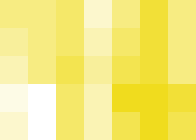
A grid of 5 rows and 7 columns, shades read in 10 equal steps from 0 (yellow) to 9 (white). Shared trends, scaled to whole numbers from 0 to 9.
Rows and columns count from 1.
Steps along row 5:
up down up down down up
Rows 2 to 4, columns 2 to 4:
4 3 6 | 4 2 5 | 9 3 6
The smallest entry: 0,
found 3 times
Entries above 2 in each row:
6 6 4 4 4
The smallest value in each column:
4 4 2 5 0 0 1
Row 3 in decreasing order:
6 5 4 4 2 2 1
